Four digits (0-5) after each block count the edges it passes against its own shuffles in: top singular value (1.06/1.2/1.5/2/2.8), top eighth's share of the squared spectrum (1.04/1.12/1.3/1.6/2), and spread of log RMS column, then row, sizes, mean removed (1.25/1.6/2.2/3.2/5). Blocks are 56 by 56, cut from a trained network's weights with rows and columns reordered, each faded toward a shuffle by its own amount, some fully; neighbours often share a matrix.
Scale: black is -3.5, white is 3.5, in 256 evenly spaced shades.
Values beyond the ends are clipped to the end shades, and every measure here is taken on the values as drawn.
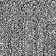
3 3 1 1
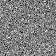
1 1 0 0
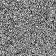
1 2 0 0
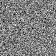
0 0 0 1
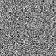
3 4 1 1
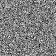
1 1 0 0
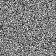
0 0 0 0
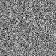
3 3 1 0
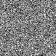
1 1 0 0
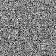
2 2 0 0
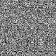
3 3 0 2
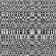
5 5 3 4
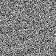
2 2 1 0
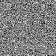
3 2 0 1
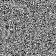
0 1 0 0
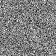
1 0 0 0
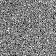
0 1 0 0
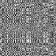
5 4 3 3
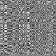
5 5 3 3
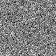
0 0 0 0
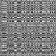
5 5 3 4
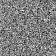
1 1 0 0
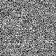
2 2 0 0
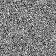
1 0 0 0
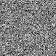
3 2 0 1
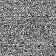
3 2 0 1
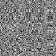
4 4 2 2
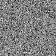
0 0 0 0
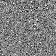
0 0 0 0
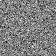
0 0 0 0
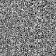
3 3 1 1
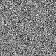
2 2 0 0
